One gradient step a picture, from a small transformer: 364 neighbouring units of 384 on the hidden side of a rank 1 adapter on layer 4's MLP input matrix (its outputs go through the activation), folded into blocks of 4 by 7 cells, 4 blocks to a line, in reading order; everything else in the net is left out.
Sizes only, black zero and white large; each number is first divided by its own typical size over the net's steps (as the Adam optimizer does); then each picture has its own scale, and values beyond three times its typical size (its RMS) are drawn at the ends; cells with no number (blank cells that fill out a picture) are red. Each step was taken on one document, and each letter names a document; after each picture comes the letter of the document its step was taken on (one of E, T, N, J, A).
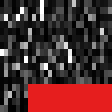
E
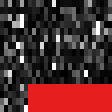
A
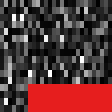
A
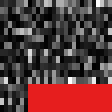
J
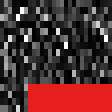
E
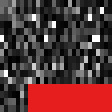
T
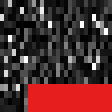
E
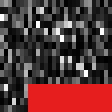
T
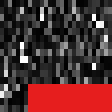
E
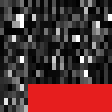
A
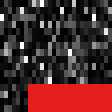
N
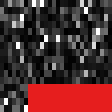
A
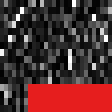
E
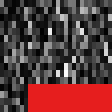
J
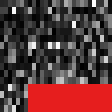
J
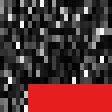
A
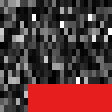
A
